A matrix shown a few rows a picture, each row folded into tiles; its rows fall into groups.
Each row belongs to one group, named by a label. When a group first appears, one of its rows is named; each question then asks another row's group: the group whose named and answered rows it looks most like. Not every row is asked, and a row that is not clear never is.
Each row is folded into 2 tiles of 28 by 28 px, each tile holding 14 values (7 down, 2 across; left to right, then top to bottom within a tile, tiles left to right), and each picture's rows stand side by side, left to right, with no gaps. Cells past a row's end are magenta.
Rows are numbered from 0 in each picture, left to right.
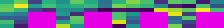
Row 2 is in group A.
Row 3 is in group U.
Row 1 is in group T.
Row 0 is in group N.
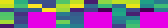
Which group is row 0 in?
A
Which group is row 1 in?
N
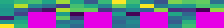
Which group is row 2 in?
A
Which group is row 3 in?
A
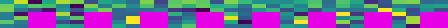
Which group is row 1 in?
U
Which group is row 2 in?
T
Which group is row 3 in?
A
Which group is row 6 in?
A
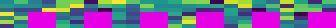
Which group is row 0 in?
A
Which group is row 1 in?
N
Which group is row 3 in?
T
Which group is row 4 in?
A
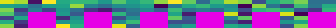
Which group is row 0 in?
N
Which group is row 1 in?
T
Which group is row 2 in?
T
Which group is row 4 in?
U
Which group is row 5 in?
A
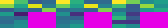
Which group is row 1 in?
A
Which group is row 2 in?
U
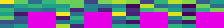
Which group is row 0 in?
U
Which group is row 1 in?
N
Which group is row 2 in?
U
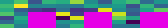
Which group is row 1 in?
A
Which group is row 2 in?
U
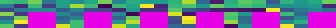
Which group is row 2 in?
T
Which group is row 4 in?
A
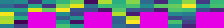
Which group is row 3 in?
N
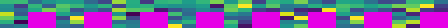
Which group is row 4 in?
N
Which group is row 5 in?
A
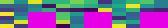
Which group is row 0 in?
T
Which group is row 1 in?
A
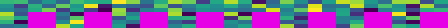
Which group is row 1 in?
T
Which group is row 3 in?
U
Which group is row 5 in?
U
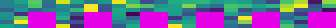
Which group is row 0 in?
T
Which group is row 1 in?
U
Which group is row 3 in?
T
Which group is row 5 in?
N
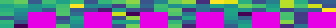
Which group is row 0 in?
N
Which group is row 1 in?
N
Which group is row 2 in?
A
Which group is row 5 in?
A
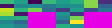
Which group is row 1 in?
T
